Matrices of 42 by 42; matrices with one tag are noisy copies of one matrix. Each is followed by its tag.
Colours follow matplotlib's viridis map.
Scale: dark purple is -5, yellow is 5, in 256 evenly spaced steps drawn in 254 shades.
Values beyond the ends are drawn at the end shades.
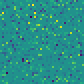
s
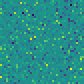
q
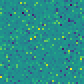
q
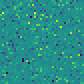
s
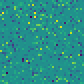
s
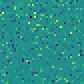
s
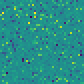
s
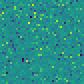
s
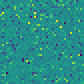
s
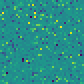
s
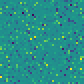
q
